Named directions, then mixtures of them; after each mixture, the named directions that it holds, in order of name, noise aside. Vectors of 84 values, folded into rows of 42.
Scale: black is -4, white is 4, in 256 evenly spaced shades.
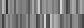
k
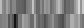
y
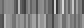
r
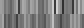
r, y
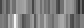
y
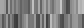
k, y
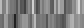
r, y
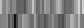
y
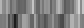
y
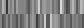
k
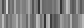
k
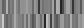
k, r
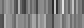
r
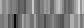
y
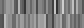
r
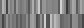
k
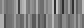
r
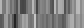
r, y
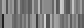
k, r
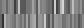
k, r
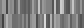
k, r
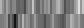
y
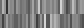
k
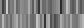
k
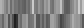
k, y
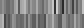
r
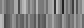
r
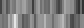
y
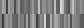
k, r
